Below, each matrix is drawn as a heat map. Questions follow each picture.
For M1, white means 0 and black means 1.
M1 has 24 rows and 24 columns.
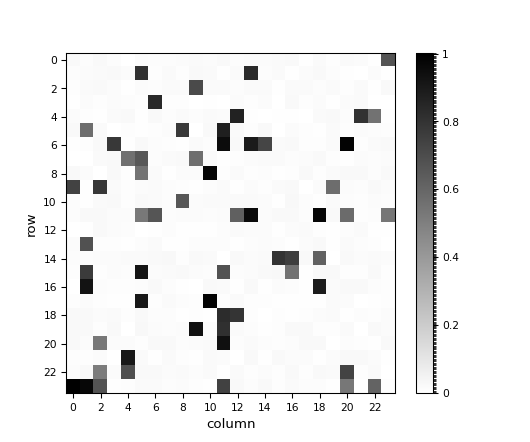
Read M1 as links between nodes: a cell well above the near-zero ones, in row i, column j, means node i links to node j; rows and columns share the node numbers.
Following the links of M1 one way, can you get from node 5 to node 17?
no
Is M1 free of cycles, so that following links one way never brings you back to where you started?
no
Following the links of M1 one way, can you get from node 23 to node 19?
yes
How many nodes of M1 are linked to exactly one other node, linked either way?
2
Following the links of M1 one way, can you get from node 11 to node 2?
yes
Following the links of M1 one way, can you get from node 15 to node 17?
no
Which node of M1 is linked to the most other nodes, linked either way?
node 11
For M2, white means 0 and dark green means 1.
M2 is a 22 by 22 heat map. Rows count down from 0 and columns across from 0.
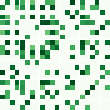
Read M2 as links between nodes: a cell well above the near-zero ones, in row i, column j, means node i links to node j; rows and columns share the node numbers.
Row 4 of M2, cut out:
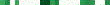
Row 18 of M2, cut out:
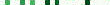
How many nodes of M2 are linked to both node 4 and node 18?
4
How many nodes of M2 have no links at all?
0
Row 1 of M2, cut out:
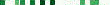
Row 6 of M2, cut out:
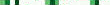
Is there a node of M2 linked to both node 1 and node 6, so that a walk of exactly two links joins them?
yes
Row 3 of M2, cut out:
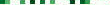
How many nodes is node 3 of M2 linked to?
9
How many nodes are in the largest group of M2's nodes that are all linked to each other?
6
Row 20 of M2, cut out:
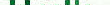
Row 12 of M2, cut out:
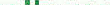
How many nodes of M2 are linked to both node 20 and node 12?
1
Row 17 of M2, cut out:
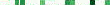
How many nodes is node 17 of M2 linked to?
7
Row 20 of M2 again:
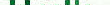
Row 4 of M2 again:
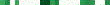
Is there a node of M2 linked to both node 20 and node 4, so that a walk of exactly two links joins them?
no
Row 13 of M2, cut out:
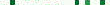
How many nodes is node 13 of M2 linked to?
4
